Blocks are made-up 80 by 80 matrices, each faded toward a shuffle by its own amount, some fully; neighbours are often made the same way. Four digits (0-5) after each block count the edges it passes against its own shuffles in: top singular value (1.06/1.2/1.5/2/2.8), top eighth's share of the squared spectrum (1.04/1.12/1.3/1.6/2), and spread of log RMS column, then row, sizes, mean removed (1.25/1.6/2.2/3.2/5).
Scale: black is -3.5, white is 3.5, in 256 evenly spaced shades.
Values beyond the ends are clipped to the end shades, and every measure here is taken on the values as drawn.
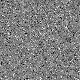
0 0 0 0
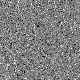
2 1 0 0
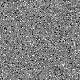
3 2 0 0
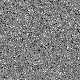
1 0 0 0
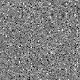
3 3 2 0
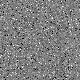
0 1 0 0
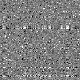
4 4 1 3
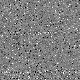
3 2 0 1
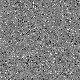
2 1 0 0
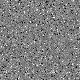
1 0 0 0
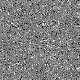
3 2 0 1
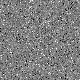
0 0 0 0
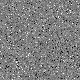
0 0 0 0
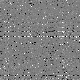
4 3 0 2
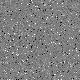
1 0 0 0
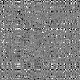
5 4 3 3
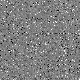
3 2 0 1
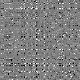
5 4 2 3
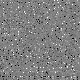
3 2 0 1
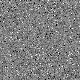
1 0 0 0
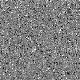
3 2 0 0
